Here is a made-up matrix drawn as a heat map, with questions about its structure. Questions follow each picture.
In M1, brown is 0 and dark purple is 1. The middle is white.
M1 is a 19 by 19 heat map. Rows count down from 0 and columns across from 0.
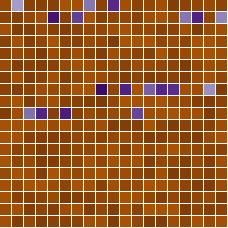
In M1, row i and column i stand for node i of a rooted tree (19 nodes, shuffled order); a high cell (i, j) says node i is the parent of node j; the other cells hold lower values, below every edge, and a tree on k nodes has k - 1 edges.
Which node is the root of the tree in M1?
0
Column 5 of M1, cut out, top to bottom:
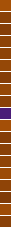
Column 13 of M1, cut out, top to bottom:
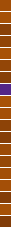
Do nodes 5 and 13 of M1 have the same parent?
no
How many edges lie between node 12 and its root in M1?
2
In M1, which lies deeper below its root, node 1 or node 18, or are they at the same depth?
node 18
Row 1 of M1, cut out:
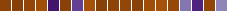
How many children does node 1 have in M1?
5
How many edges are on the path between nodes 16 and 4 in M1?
2
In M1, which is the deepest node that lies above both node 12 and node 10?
7
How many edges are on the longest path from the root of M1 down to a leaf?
2
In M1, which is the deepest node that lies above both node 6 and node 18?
1
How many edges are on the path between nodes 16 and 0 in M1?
2
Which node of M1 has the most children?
7
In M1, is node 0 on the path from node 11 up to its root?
yes
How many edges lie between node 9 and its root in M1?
1
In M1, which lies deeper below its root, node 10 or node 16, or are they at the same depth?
the same depth
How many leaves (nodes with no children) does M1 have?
15
